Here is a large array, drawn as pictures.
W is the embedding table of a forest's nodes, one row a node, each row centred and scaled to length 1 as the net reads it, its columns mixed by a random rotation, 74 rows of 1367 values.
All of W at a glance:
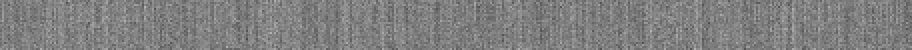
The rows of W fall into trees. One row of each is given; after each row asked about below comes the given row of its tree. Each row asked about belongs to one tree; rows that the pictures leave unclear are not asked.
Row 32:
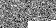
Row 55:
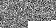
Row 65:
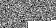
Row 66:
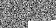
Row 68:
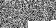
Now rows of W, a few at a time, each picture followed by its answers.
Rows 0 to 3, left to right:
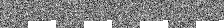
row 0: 66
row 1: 68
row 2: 32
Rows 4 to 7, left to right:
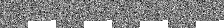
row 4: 66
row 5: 66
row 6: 55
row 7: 55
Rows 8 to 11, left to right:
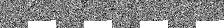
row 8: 65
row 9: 32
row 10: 66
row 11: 32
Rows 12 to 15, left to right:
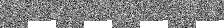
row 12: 32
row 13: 55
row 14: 65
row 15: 68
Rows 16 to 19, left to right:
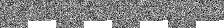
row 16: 32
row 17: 65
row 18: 65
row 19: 55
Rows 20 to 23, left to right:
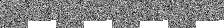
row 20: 32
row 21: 65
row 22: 55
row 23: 66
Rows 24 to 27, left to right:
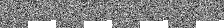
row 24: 55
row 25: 32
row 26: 65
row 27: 32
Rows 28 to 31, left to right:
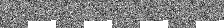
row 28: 55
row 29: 32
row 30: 65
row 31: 65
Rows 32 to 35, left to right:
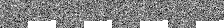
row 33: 68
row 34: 32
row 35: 55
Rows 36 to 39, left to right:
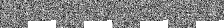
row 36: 66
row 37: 68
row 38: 65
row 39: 68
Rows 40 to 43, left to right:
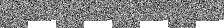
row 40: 55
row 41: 66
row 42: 65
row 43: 55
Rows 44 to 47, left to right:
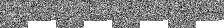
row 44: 65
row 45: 55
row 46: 55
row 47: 66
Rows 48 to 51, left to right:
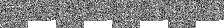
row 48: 65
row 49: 66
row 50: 68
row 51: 55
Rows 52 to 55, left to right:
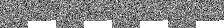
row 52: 65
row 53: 66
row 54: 66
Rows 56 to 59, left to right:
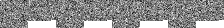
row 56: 65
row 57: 55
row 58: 55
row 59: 66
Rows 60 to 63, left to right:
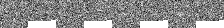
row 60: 55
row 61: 66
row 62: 65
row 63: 65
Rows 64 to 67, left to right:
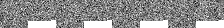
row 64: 55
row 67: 32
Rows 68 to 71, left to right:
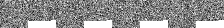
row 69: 66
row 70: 65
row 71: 66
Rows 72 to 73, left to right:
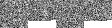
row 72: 68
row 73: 65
